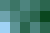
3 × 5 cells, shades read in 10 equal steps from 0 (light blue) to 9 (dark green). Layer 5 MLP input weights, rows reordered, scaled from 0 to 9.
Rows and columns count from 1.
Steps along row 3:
up up down up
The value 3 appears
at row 2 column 1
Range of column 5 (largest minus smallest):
2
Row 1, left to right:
5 6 5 6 7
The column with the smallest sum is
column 1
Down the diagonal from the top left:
5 5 7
